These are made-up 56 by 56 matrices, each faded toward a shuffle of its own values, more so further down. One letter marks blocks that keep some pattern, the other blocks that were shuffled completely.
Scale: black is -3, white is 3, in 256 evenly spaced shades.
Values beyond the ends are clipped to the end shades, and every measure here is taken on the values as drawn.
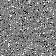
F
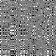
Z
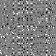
Z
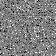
F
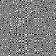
Z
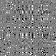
Z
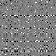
Z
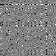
Z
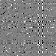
Z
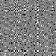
Z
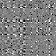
Z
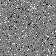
F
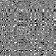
Z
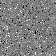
F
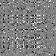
Z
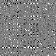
Z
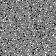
F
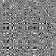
Z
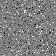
F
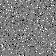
F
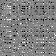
Z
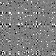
Z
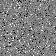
F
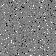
F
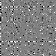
Z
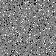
F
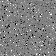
F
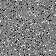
F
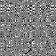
Z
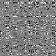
Z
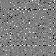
Z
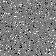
F
